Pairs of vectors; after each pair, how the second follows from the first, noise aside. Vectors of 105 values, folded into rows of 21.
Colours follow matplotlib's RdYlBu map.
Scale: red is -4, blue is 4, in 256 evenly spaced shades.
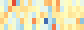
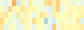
shrunk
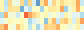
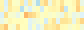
shrunk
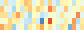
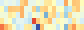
shuffled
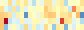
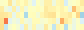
shrunk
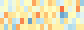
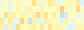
shrunk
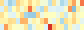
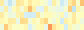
shrunk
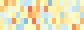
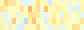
shrunk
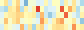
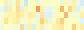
shrunk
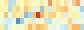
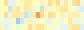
shrunk
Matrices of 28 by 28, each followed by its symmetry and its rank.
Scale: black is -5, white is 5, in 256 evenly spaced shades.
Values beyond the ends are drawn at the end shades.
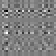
neither, rank two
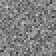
symmetric, full rank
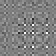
symmetric, rank two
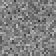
neither, full rank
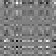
neither, rank two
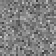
antisymmetric, full rank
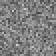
neither, full rank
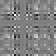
symmetric, rank two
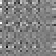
neither, rank three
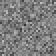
symmetric, full rank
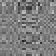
neither, rank three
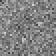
symmetric, full rank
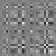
symmetric, rank two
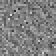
antisymmetric, full rank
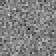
symmetric, full rank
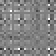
symmetric, rank two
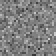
antisymmetric, full rank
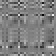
neither, rank two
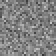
neither, full rank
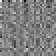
neither, rank three
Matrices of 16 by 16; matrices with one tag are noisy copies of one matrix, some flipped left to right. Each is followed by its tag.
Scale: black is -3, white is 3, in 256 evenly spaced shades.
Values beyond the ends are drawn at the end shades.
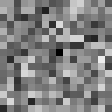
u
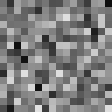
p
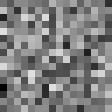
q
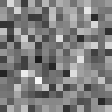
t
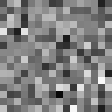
p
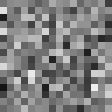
q
